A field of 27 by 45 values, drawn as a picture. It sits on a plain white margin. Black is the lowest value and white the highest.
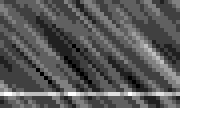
Row 24 stands out from the rest. The ninth with the lowest average is the centre. The grain runs diagonally down to the right.
